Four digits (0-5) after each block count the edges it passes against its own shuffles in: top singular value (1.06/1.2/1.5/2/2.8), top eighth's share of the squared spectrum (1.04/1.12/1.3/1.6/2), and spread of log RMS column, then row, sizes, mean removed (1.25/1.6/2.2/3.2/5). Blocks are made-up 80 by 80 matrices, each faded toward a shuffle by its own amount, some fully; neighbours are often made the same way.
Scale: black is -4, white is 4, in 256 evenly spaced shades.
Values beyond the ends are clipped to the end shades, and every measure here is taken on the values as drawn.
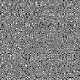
4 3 2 2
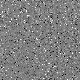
3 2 1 0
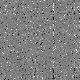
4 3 1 1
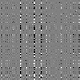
5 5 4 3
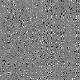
4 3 2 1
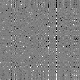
5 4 2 1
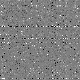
3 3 1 2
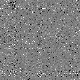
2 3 2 2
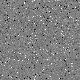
2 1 0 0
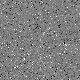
0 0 0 0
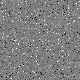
0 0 0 0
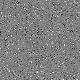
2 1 0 1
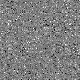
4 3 1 1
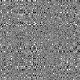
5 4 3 3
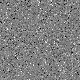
2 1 0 0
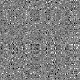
4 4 2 2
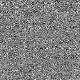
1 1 0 3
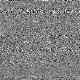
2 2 0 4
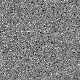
0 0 0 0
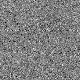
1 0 0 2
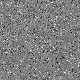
2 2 0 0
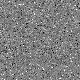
0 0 0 0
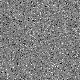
0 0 1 0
